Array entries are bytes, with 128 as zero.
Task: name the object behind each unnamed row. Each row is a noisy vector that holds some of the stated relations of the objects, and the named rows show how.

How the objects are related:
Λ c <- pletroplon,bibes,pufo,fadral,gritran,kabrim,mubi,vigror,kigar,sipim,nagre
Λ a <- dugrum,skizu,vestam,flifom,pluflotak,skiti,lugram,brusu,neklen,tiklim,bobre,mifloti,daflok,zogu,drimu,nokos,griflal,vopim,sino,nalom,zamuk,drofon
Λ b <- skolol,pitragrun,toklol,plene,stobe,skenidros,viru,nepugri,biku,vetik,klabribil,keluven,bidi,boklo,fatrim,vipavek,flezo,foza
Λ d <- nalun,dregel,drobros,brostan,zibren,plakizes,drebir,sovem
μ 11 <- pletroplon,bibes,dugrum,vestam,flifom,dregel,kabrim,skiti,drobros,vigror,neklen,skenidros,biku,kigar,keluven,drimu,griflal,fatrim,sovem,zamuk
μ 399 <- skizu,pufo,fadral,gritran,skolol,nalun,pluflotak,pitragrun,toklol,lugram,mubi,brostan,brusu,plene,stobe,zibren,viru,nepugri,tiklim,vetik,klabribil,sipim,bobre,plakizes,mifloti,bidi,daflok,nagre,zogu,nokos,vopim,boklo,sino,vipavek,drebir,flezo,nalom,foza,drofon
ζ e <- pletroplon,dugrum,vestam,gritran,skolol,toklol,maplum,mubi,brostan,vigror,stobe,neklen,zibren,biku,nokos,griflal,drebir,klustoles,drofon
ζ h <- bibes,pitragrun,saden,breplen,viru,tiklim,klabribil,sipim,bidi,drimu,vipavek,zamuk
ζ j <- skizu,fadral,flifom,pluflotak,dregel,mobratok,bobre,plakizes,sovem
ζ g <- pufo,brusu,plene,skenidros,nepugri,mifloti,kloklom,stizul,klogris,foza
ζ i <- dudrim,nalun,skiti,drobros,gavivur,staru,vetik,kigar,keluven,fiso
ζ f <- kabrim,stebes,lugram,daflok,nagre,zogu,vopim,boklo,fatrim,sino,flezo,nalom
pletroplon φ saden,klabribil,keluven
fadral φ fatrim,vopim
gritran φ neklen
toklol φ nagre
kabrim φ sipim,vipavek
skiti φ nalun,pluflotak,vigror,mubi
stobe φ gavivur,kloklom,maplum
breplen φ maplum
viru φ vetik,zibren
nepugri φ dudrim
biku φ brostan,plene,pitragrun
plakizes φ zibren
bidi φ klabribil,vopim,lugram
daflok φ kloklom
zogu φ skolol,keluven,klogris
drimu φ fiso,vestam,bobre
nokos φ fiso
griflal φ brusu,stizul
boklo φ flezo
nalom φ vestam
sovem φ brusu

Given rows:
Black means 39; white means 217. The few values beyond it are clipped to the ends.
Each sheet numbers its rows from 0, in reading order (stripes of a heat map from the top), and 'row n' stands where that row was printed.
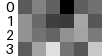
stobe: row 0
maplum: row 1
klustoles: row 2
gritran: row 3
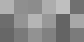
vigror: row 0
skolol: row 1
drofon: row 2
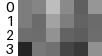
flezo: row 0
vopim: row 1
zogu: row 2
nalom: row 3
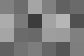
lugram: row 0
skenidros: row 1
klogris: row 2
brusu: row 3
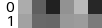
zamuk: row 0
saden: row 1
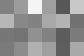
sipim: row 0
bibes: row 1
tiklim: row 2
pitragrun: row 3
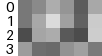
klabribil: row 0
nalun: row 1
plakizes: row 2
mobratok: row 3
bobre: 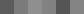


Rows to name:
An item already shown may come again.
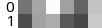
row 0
mubi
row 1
plakizes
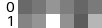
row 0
drofon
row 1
nagre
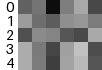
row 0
vestam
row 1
stizul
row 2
viru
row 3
keluven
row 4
skenidros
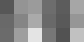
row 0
toklol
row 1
boklo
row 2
fadral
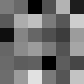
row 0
griflal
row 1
zibren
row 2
nokos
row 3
bidi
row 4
daflok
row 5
fadral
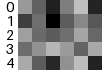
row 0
skiti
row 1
drimu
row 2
gavivur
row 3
skolol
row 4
flifom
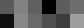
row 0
stobe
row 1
nokos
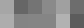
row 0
stebes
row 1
kabrim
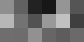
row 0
breplen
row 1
fatrim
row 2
zogu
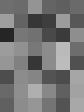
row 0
zogu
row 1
kloklom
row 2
nalom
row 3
pletroplon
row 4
biku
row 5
viru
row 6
vetik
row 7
nepugri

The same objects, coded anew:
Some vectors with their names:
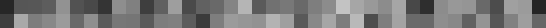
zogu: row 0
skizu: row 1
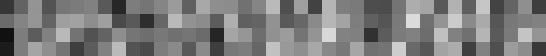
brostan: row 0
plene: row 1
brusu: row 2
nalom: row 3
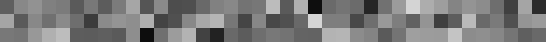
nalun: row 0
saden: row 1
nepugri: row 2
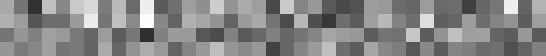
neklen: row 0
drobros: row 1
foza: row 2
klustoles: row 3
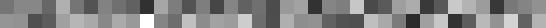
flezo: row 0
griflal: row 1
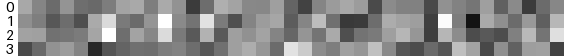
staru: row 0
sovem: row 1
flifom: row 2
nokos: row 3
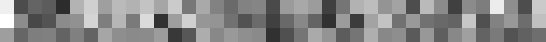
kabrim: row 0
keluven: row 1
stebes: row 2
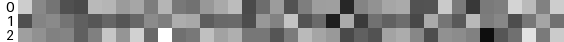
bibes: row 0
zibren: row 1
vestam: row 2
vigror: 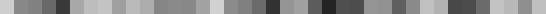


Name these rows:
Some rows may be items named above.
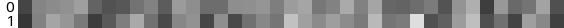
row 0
drofon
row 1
nalom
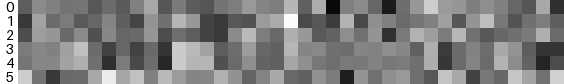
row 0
nalun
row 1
plakizes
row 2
pluflotak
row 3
stobe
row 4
stobe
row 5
kigar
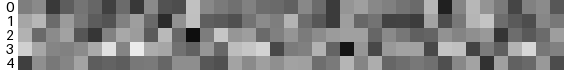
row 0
skolol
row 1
vetik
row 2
fiso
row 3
skiti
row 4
drofon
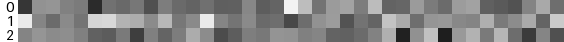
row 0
bobre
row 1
skenidros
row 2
toklol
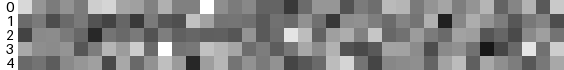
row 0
skenidros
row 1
skolol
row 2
bobre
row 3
vestam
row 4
stizul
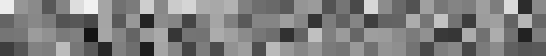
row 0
biku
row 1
mubi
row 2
breplen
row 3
daflok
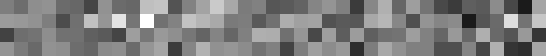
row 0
maplum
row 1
vestam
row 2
drebir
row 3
gavivur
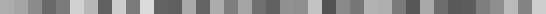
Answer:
zamuk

